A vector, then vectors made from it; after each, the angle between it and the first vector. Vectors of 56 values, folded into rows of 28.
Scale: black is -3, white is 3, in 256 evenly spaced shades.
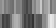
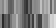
nearly parallel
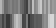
nearly parallel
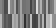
partly aligned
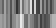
orthogonal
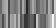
partly aligned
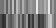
partly aligned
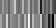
partly opposed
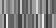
orthogonal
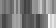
nearly parallel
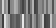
orthogonal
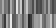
orthogonal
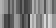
partly aligned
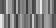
orthogonal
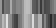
nearly opposite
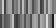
orthogonal
